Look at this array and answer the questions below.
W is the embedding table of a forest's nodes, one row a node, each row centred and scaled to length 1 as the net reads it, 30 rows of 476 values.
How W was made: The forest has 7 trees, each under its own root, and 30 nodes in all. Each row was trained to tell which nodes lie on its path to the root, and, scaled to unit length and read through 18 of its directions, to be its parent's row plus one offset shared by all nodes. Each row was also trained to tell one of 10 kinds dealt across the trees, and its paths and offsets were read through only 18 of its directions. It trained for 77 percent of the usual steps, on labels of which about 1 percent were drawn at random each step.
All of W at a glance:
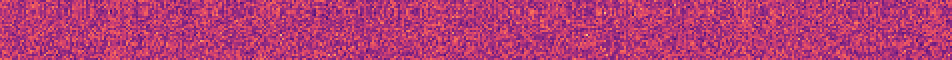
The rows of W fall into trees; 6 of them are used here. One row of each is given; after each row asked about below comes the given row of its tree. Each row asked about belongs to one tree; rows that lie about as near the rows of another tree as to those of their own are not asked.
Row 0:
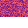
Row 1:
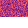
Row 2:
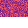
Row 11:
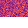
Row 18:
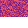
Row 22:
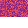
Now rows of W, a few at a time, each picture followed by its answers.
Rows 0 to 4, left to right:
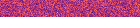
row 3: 1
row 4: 18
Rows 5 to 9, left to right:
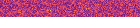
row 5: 0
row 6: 0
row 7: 18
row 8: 2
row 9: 0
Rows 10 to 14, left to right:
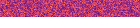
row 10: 11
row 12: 1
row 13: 22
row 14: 18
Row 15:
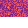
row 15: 0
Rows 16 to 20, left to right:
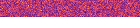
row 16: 2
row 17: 1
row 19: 2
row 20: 11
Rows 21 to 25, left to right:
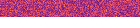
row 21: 22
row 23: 2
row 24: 2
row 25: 18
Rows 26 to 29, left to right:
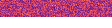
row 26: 0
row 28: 18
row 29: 1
